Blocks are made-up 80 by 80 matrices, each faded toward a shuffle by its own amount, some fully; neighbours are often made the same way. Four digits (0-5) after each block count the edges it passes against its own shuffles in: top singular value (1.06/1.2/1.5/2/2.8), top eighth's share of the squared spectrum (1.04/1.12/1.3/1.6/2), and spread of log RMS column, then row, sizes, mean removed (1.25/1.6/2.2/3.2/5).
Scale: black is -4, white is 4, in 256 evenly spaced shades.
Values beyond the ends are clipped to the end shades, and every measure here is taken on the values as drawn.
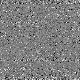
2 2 0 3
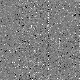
2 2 2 0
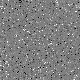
0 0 0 0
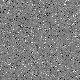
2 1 0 0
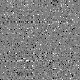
4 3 1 1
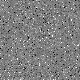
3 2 0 0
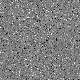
2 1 0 0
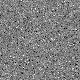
0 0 0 0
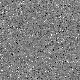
0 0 0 0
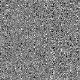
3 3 3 0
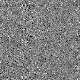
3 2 2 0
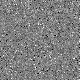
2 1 1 0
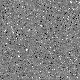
0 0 0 0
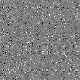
4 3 1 1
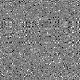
4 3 2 2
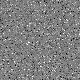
1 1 0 0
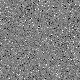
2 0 0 0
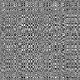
5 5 4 4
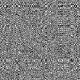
4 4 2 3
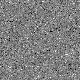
2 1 0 0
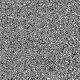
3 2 0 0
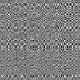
5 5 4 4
